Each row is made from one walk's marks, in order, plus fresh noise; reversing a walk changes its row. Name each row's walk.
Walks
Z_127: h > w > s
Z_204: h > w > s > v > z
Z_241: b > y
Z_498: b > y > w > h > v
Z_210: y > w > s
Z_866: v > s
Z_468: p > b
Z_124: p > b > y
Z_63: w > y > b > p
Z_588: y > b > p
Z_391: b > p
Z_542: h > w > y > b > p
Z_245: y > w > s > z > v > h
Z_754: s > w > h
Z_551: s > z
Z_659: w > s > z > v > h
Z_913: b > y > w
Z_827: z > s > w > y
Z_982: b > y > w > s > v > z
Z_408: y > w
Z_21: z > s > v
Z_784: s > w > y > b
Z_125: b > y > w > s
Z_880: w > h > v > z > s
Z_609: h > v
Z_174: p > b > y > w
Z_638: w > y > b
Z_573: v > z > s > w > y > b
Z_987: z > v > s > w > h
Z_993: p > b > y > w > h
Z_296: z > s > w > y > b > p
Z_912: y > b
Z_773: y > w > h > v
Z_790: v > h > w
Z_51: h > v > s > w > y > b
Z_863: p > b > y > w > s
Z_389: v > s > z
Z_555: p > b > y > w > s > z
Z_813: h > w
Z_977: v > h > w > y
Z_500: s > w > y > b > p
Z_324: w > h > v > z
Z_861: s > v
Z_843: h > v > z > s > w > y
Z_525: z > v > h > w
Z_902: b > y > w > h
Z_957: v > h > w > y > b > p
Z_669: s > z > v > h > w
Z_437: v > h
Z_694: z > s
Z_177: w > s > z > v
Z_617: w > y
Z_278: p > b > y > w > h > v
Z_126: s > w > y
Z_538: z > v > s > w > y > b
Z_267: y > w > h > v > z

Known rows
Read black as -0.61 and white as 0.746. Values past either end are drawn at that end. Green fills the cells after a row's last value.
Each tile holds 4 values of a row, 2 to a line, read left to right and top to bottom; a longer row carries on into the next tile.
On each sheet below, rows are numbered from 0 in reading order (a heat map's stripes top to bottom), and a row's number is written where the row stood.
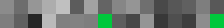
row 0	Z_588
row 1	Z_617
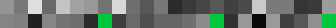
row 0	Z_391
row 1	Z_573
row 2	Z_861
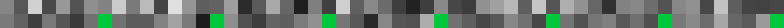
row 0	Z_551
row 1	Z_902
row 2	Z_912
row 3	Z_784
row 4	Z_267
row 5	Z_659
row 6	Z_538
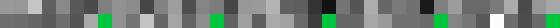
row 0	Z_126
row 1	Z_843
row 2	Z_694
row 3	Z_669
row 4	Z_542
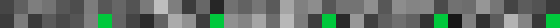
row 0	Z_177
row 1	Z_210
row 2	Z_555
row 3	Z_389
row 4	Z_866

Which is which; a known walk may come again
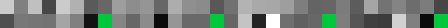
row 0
Z_902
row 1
Z_241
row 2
Z_296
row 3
Z_125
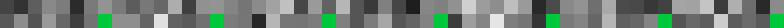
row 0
Z_609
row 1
Z_542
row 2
Z_588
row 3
Z_51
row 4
Z_987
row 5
Z_538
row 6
Z_754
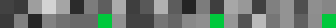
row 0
Z_773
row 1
Z_912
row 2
Z_843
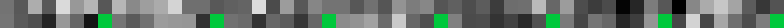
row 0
Z_982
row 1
Z_245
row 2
Z_551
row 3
Z_555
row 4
Z_324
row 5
Z_638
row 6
Z_21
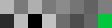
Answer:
Z_957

